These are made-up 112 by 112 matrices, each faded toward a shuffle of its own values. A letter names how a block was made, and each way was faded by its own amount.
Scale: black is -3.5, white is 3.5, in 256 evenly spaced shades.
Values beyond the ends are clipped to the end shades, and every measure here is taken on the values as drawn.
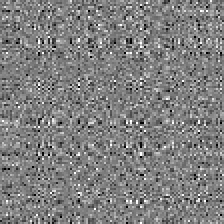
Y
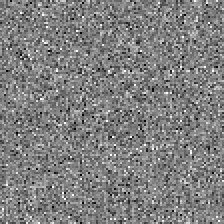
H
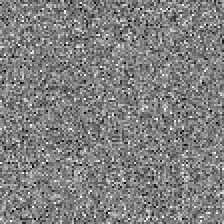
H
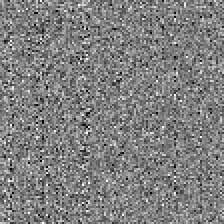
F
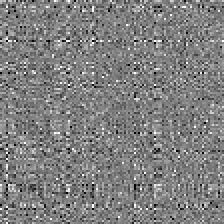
Y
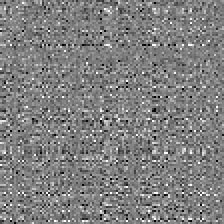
Y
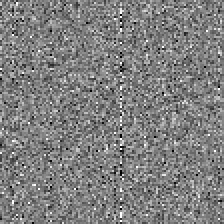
F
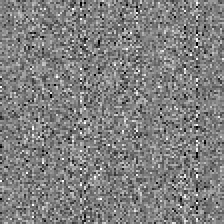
F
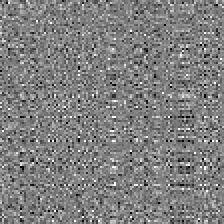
Y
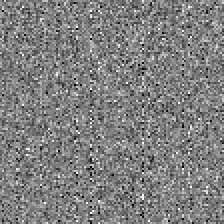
F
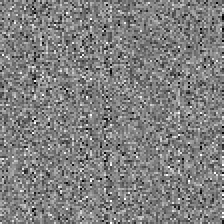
F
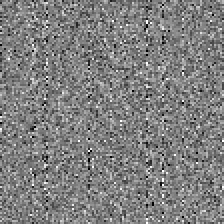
F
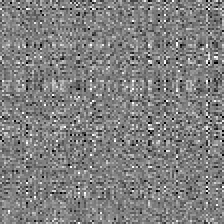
Y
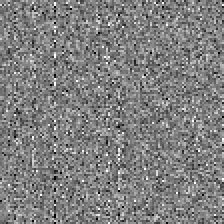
F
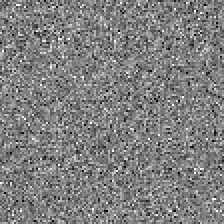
H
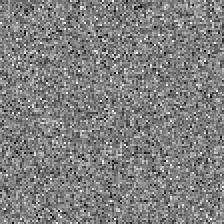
H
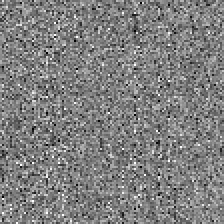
F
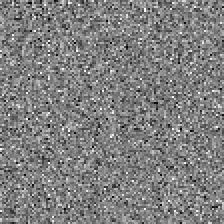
H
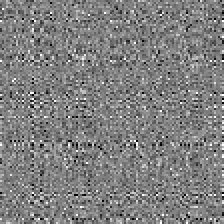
Y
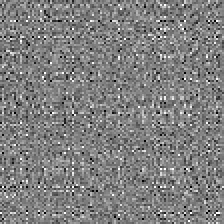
Y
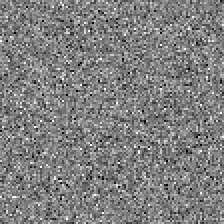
H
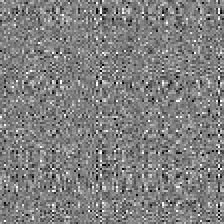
Y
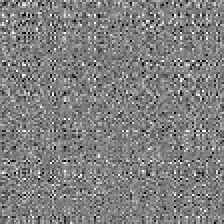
Y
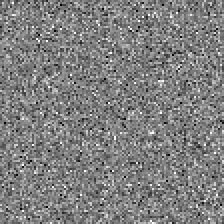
H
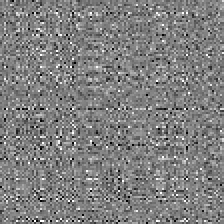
Y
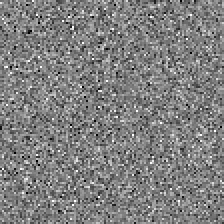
H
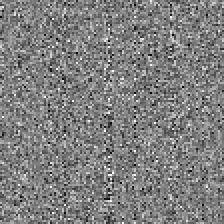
F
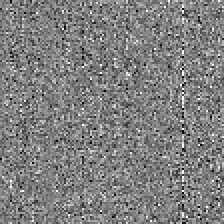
F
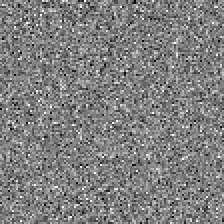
H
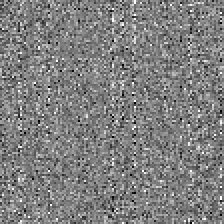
F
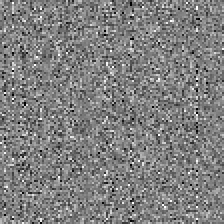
F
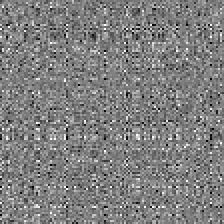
Y
